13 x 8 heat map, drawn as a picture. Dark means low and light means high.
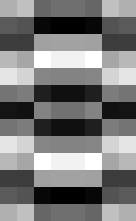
Slope: none. Average level on the scale: 50%. Mirror symmetry: left to right and top to bottom. Stripes: horizontal, repeating 3 times.
